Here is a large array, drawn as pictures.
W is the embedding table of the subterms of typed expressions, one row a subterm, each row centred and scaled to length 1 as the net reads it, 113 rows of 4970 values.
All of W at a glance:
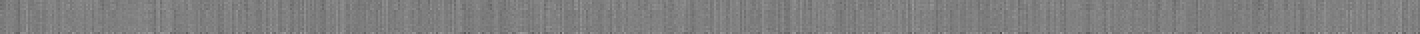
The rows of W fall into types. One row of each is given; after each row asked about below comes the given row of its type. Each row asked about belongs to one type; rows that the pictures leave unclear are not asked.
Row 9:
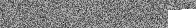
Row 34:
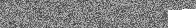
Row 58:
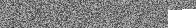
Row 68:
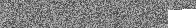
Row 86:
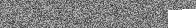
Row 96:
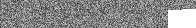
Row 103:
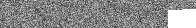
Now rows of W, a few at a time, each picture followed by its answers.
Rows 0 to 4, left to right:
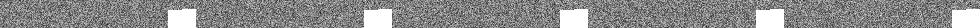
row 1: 58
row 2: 86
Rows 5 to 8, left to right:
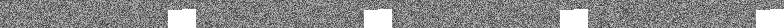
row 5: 34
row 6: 34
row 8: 58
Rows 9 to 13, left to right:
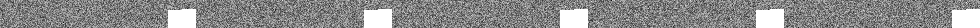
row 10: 96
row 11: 86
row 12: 96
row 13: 86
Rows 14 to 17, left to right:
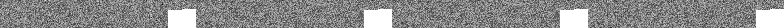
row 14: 34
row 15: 34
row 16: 34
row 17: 68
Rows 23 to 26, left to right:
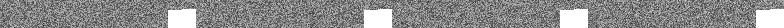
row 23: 9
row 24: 68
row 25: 34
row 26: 9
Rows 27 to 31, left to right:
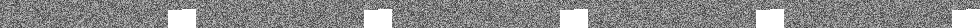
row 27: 103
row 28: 68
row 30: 86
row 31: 68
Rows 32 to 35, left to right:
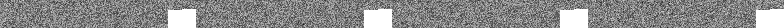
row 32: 68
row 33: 34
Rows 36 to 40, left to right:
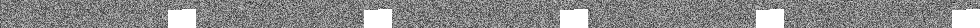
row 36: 96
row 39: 9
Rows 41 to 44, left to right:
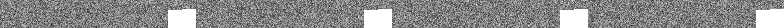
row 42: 96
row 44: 34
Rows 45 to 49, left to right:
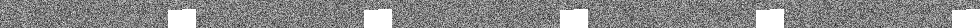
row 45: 58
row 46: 86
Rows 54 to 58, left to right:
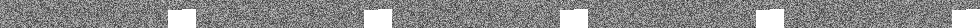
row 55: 86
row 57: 96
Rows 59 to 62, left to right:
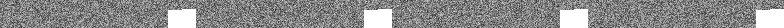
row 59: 103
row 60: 96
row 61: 96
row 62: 68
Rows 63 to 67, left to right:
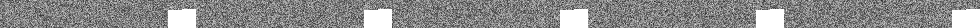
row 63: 103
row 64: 68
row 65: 96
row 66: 68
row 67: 58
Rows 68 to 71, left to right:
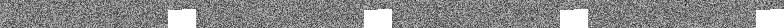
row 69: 9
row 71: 58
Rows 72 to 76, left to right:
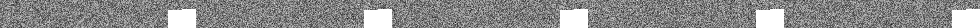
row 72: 103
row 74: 9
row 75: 86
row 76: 34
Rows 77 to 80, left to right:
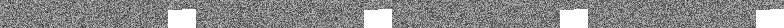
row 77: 68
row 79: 34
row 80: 96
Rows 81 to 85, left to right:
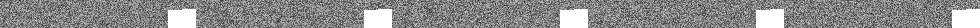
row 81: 34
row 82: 68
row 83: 58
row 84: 86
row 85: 86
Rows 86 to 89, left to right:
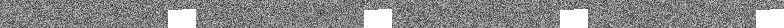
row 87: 9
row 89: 103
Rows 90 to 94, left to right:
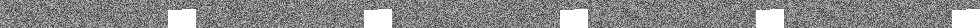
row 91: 58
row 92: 9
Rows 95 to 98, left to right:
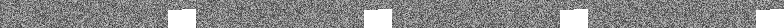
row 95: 103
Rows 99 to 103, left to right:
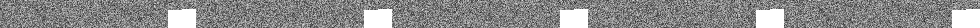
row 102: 34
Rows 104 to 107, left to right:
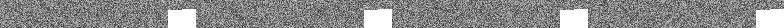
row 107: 103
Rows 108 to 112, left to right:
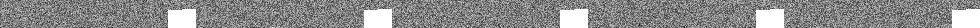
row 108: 86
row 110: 86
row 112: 68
